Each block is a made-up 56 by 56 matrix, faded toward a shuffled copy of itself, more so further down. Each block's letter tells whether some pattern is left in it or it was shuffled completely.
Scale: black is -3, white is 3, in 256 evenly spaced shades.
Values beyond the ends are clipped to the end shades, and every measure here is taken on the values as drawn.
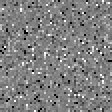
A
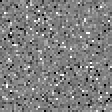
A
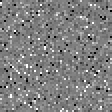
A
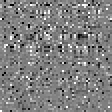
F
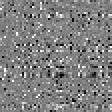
F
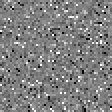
A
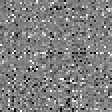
F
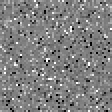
A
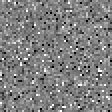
A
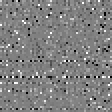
F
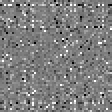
F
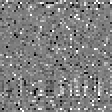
F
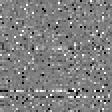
F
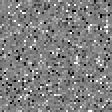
A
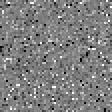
A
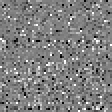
F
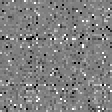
F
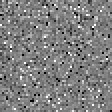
A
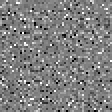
F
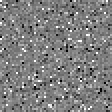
A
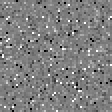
A
